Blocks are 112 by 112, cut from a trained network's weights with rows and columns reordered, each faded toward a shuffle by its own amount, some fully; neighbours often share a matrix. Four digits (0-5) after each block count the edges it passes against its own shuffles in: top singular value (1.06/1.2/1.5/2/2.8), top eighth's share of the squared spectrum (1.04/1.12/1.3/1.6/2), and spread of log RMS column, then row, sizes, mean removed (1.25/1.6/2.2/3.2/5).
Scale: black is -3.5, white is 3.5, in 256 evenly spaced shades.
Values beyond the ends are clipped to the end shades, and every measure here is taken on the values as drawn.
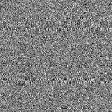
4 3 1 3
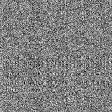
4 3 0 2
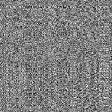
4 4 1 3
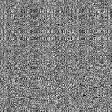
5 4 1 3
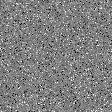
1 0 0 0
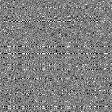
5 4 1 4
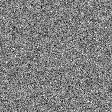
1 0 0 0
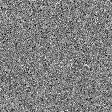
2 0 0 0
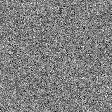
0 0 0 0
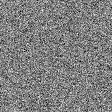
0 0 0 0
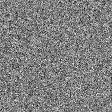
3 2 0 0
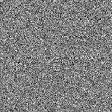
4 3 0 2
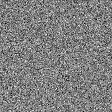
2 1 0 0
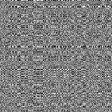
5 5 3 4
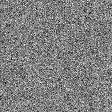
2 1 0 0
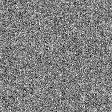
2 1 0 0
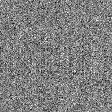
3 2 0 2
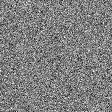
0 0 0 0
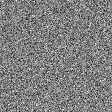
0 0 0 0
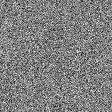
2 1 0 0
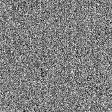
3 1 0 0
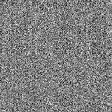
3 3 0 2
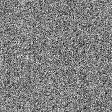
2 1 0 0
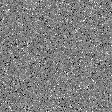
2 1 0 0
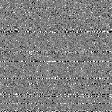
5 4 1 4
